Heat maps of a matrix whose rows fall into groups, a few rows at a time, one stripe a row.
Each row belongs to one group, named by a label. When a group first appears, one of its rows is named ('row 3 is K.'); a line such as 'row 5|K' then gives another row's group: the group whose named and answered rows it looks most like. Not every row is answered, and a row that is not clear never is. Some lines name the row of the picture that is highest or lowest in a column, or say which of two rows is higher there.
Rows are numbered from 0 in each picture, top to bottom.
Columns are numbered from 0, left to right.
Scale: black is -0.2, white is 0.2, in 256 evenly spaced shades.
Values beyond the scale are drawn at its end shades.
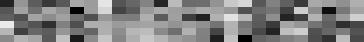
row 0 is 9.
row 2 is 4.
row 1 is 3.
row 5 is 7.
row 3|7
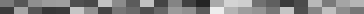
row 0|4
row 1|9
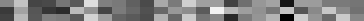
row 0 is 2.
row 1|9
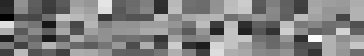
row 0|9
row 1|9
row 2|2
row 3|7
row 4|7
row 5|9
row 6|4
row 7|9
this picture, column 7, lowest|2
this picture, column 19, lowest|4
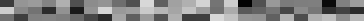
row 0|3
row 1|7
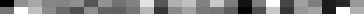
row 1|3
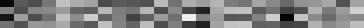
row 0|2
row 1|4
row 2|2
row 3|4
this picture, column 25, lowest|2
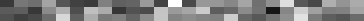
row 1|2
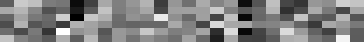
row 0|3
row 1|3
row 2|7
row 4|7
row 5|7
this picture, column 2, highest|0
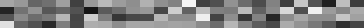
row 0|7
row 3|7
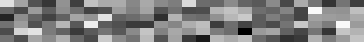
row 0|7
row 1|4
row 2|9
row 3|2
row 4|3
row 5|4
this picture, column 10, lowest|3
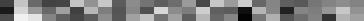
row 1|2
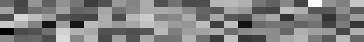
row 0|4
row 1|7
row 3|7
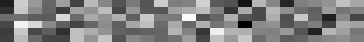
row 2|7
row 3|3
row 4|9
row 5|9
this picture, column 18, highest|0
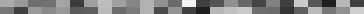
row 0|7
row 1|4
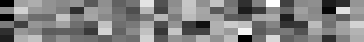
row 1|3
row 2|2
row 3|4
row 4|4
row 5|3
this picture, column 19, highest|0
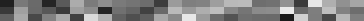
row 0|9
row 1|9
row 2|2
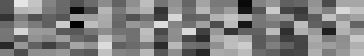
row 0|3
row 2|9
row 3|7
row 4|3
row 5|4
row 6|9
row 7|4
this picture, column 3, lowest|6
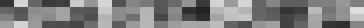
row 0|9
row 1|4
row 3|3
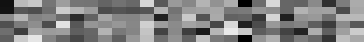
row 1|2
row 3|7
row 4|4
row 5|3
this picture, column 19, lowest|4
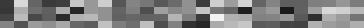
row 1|2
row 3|4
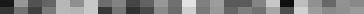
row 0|2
